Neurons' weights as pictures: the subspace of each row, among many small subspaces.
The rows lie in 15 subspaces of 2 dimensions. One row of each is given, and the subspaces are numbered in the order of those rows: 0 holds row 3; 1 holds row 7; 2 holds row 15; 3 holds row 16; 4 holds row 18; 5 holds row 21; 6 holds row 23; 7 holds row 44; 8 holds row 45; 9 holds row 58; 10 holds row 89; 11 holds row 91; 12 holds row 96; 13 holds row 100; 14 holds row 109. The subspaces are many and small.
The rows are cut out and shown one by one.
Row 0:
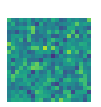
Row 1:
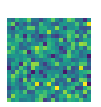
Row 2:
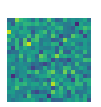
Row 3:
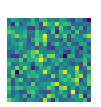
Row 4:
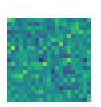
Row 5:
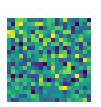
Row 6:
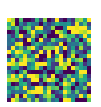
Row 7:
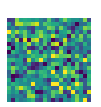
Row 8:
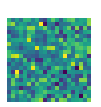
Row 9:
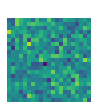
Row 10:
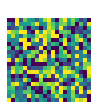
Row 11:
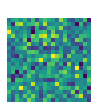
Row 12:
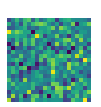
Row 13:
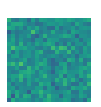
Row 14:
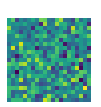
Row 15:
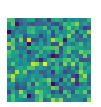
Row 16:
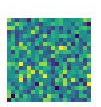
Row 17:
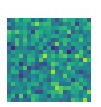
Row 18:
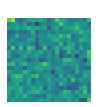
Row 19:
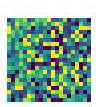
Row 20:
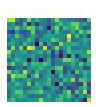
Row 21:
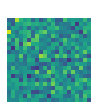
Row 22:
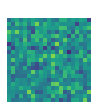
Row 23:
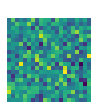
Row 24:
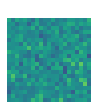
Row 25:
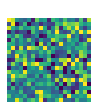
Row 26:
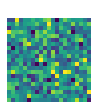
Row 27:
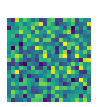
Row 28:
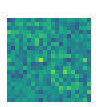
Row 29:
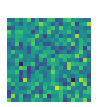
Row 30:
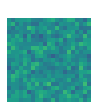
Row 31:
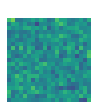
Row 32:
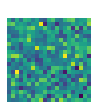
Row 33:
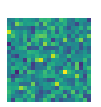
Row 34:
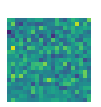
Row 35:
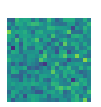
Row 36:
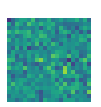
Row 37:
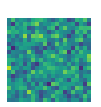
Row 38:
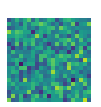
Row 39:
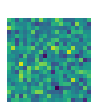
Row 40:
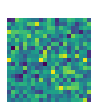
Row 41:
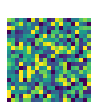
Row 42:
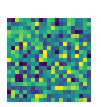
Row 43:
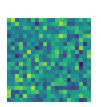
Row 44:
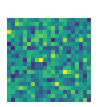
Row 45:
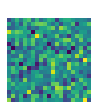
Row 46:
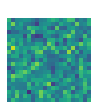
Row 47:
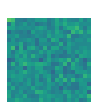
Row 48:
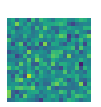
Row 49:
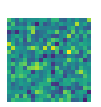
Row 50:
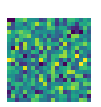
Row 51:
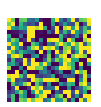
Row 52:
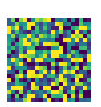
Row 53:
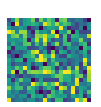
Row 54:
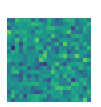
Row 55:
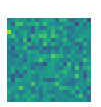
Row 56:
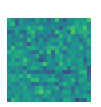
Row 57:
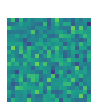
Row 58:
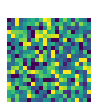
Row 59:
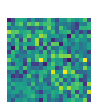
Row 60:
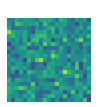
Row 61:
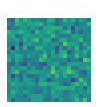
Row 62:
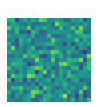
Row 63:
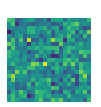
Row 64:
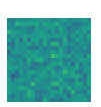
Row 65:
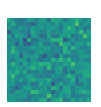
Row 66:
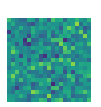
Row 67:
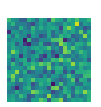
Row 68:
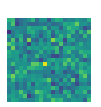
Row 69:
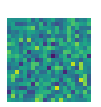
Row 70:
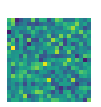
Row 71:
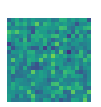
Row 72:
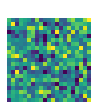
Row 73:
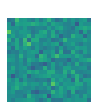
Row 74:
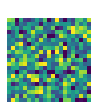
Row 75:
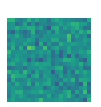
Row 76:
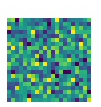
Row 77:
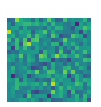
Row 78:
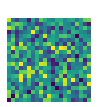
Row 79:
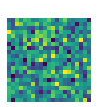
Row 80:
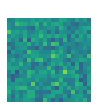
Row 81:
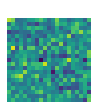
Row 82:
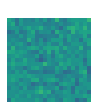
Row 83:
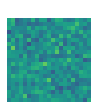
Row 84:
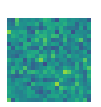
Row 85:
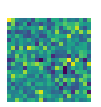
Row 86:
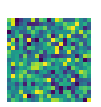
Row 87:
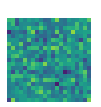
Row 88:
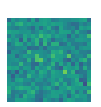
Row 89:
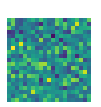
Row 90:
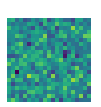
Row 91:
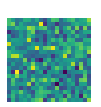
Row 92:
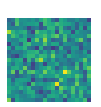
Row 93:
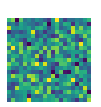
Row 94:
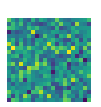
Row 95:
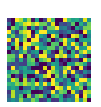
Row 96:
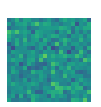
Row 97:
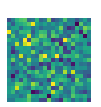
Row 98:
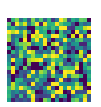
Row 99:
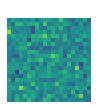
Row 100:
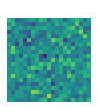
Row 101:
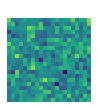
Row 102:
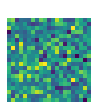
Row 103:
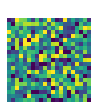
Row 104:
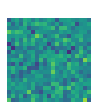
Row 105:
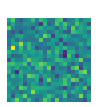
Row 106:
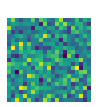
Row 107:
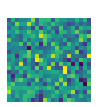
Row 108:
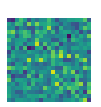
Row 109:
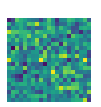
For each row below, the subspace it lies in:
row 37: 3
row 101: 9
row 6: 0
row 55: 10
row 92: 11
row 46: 3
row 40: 14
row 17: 12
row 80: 1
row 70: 2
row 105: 10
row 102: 1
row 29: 8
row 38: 8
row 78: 3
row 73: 5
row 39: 12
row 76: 9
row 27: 7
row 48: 4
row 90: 0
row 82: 0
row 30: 3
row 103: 5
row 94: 8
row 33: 7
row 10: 11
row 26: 9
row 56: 0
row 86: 2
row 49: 12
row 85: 6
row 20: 4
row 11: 10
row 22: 12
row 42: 14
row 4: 14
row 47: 6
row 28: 14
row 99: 10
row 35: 1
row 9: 2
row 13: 3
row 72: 0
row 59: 14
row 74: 0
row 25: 6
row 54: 1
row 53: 0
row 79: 7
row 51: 9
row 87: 11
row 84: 11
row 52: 13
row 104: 8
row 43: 4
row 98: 12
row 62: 13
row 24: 6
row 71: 12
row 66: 13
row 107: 6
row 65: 13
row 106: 10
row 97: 13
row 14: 7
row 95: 5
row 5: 10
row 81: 14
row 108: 4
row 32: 11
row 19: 5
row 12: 8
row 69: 1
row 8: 11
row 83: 2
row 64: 1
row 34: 10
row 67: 13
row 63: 2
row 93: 9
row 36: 6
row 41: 8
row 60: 7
